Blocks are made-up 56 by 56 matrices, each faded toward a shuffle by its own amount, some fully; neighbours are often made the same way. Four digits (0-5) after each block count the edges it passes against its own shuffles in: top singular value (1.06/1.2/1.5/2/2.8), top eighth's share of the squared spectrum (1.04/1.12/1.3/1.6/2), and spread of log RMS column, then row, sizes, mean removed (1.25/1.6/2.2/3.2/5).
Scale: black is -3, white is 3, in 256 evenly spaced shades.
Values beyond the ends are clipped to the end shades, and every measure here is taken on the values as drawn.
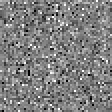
0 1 0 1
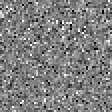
0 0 0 0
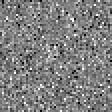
0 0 0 0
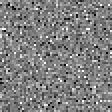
0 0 0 0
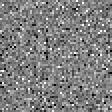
0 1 0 0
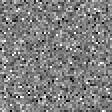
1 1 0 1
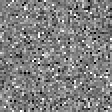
0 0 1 0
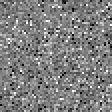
0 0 0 0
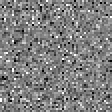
2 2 1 1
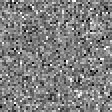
2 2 0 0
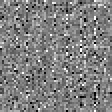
1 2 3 0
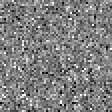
0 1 1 0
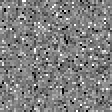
0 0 0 0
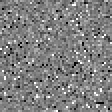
0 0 0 0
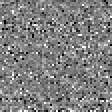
1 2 0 2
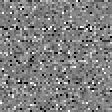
1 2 0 2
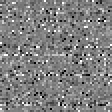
1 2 0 2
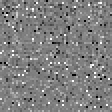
2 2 0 1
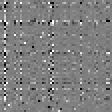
4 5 3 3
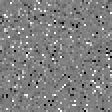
1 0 0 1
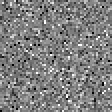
0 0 0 0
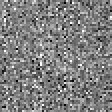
1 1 2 0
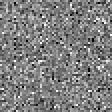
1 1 2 0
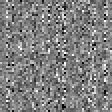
1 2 4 0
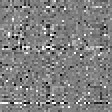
4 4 2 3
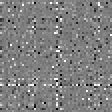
4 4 2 2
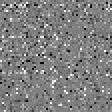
3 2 1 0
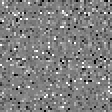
3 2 0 1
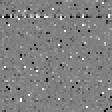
3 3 1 1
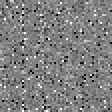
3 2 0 0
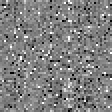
3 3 1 1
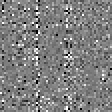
4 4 3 1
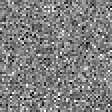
3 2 0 1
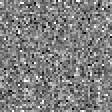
2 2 0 1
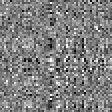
4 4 3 2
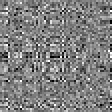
4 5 3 3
